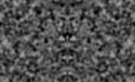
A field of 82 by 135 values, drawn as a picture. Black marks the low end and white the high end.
There are no regular stripes. Overall the values sit about 30% of the way up the scale. There is no overall slope. It is mirror symmetric from left to right. The field is mottled with small blotches.
